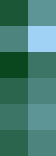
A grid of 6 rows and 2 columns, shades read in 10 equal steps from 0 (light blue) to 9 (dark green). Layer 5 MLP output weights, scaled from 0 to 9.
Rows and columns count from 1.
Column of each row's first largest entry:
1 1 1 1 1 1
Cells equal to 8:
1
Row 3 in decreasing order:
9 6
